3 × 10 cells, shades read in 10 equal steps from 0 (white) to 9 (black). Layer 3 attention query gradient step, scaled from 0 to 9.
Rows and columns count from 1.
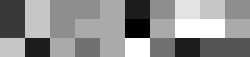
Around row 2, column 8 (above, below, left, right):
1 8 3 0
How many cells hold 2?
4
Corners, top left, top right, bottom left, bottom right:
7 4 2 6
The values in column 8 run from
0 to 8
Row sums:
39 34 46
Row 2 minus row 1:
0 0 0 -1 0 1 -1 -1 -2 -1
